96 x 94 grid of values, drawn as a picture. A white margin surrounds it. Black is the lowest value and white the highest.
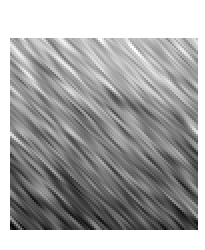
Average level on the scale: 50%. Slope: up to the top. Grain: diagonal, down to the right. Odd rows or columns: none.
